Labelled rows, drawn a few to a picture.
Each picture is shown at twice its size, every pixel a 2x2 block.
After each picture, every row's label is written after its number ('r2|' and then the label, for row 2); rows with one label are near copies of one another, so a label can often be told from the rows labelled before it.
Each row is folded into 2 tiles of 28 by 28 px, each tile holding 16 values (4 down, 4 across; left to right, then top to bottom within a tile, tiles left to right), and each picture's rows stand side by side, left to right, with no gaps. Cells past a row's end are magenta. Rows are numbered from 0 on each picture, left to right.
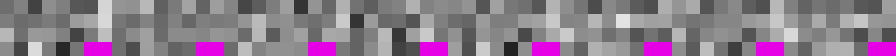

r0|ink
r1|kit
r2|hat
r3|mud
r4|ink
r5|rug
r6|ink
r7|rug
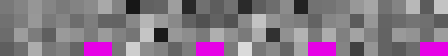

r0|kit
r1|hat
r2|hat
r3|kit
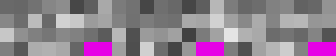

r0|rug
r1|ink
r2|rug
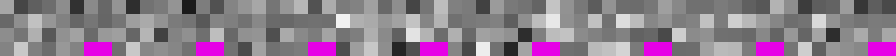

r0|hat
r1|hat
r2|kit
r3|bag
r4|ink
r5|rug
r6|rug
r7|hat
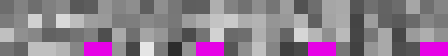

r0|rug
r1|ink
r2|bag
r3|mud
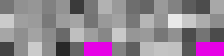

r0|bag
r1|rug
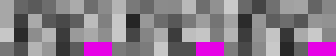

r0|mud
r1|mud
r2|mud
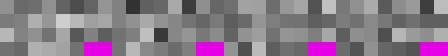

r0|rug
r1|hat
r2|kit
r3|kit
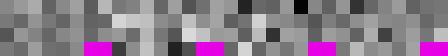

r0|kit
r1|bag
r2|hat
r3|hat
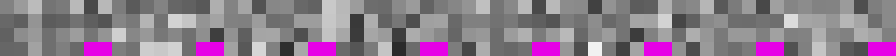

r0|kit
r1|rug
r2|ink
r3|mud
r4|kit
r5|ink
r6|kit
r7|bag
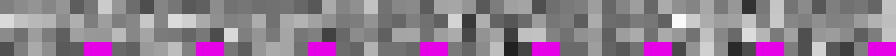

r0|bag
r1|rug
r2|rug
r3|kit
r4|mud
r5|kit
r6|bag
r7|ink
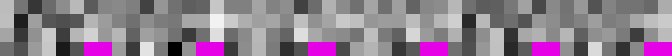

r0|mud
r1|ink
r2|bag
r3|bag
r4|mud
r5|ink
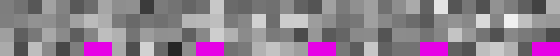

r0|ink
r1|ink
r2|rug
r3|kit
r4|rug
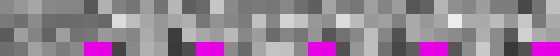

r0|kit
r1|bag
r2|rug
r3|bag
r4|bag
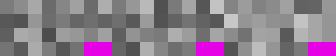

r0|kit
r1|kit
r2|bag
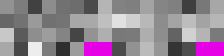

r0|ink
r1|bag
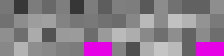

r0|hat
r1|rug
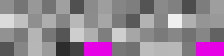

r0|bag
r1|rug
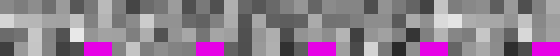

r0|bag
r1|hat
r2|mud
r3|ink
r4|bag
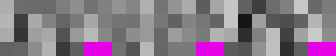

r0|mud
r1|kit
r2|mud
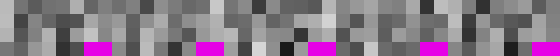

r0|mud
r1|ink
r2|ink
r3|kit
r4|mud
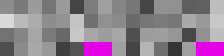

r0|bag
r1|ink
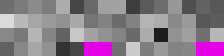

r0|bag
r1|hat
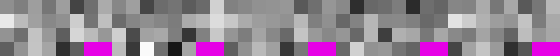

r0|bag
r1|ink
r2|bag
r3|hat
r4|bag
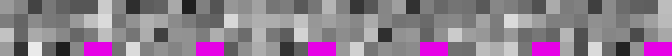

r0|ink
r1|hat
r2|bag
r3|hat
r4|rug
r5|ink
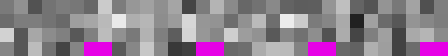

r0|ink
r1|bag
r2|rug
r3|mud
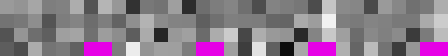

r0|kit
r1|hat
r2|ink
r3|ink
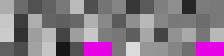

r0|mud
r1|hat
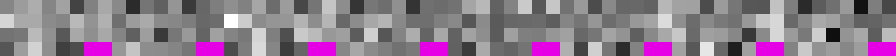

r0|bag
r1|hat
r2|bag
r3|hat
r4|kit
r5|ink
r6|ink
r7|hat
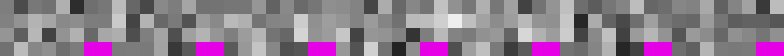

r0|hat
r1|mud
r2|bag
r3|ink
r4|bag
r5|mud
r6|kit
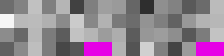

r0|bag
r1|ink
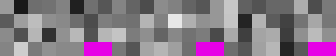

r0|hat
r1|rug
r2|mud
